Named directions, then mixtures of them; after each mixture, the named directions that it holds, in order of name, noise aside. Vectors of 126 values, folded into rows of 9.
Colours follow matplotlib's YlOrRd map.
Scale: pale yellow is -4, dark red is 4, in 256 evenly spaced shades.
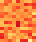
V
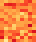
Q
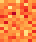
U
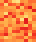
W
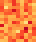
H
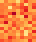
U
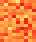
W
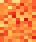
U, V, W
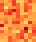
H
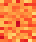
V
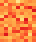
W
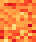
Q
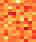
H, U, W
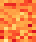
Q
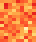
H, W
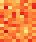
H, U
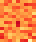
V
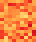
H, Q, W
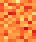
H, U, W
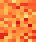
Q, V, W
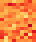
Q, W
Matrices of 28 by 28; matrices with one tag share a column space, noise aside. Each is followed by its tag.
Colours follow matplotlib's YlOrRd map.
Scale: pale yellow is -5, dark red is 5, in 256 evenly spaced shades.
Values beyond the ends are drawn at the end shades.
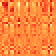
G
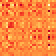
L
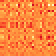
L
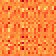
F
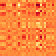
L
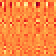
G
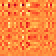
L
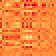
L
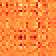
L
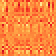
G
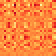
L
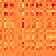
L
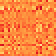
F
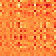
L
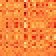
L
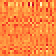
G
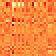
G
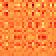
L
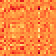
F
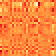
G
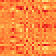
F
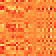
F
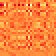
L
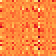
F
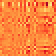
G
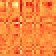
G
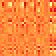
G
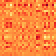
L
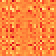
F
